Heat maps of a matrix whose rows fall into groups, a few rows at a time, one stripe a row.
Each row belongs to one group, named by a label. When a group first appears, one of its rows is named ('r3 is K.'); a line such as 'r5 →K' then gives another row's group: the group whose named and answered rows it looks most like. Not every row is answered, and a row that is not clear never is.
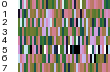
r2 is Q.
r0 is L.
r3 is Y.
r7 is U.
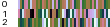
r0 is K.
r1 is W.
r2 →Y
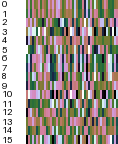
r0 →Q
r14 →Y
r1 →Q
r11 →Y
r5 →K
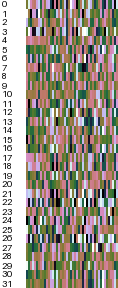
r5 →Y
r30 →Y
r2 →K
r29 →L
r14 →Y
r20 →U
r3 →U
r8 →Y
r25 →K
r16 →Y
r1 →K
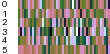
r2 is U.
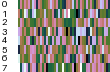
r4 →W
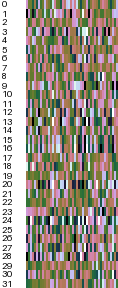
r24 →W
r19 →Y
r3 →U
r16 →Q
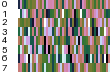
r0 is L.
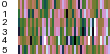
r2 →Y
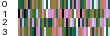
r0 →Y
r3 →U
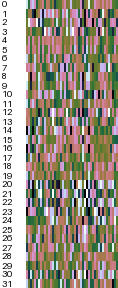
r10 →K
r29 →Y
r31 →K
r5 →Q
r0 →L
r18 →U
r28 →L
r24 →Y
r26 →U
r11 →L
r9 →K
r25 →U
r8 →K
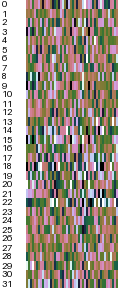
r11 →U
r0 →U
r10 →W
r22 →Y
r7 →K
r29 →L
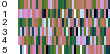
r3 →Q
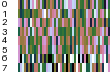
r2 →K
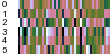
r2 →L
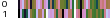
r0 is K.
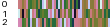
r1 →K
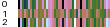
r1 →Q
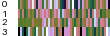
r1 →W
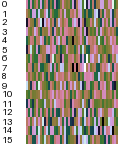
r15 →U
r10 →Y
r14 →K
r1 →K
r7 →U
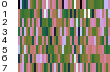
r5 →L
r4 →W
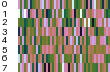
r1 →L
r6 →L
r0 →W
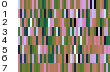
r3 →U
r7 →Y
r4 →L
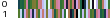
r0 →Y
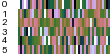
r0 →L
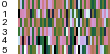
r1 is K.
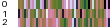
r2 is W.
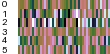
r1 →U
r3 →Q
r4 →Y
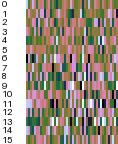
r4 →Y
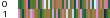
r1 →K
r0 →Y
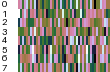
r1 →L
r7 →Q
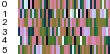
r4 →L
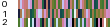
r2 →U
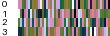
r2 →Q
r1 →K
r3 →Y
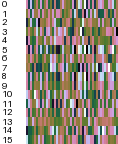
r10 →W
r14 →Y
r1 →Q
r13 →L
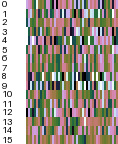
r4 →L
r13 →U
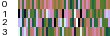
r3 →L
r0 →Q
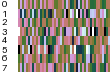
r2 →K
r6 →K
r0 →Q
